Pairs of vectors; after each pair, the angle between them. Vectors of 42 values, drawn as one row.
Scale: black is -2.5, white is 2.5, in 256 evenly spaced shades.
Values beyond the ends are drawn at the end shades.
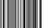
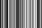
partly opposed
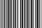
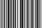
nearly parallel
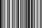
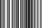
nearly parallel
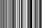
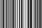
nearly parallel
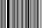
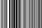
partly opposed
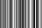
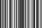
nearly parallel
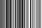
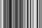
partly aligned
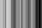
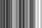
nearly opposite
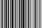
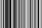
orthogonal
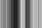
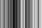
nearly parallel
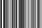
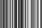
partly aligned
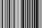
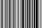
nearly parallel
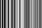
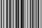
nearly opposite
